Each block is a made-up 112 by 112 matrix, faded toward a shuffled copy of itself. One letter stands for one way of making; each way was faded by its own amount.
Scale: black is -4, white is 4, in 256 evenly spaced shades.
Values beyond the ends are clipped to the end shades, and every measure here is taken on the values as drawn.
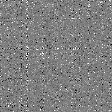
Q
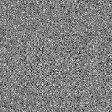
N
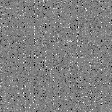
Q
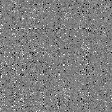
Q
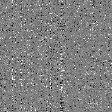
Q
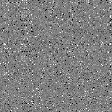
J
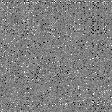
J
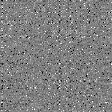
J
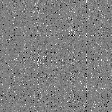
Q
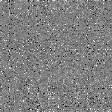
J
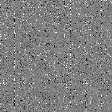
Q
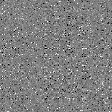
J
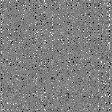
Q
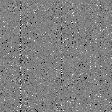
Q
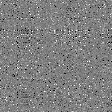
J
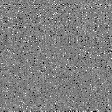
J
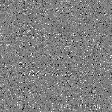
J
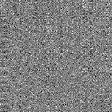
N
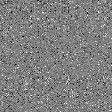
J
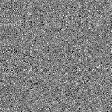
N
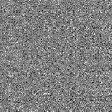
N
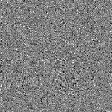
N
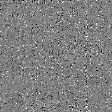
Q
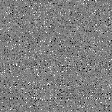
J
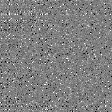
J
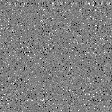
J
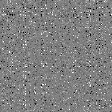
Q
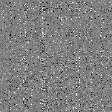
Q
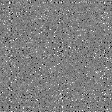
J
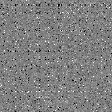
J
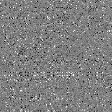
J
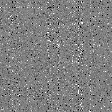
Q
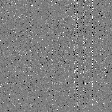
Q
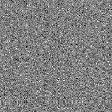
N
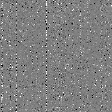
Q
